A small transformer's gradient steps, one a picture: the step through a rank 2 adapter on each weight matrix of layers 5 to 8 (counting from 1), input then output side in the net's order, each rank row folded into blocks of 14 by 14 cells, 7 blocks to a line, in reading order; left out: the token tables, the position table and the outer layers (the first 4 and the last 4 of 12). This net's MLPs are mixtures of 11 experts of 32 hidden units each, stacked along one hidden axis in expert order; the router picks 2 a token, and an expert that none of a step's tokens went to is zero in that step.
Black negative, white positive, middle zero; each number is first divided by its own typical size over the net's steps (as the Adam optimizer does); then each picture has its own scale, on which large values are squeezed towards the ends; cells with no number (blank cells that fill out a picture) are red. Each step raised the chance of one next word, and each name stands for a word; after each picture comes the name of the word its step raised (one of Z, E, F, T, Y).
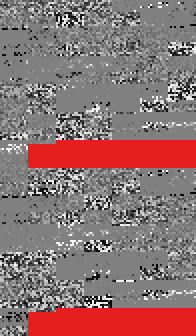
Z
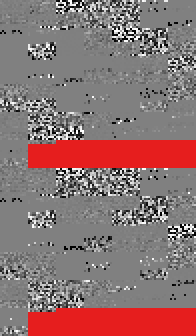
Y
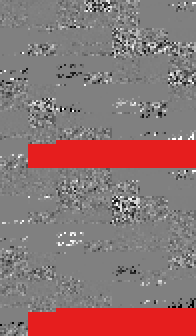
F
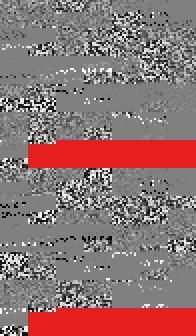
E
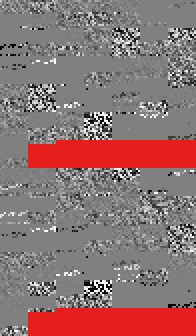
Y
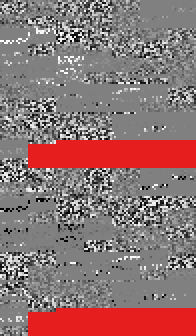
E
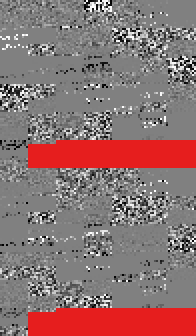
F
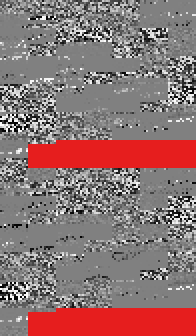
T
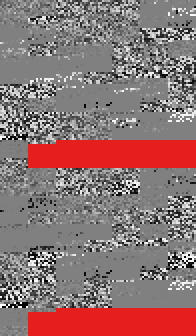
T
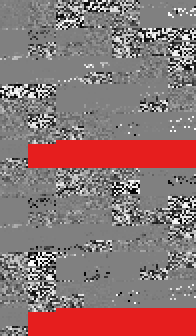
T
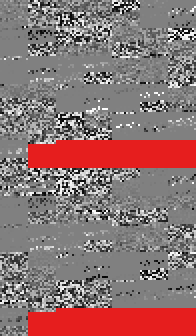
Z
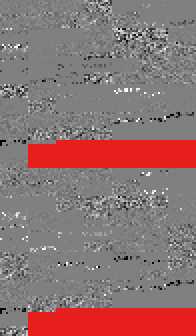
F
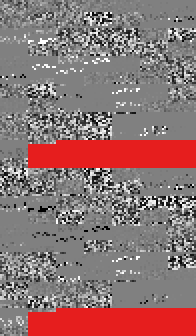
E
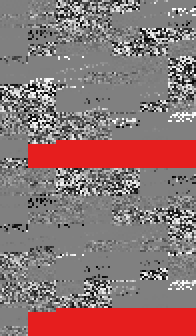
T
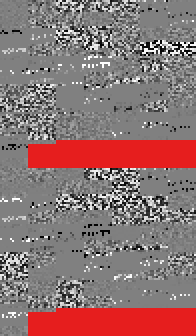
E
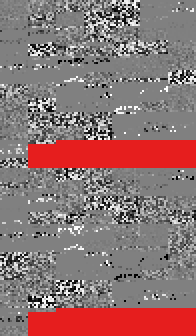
Z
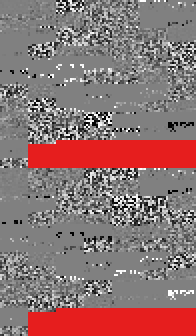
E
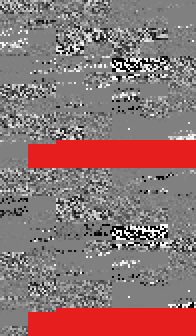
T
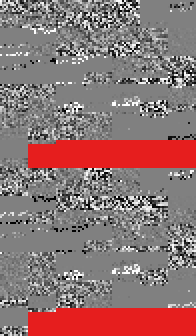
E
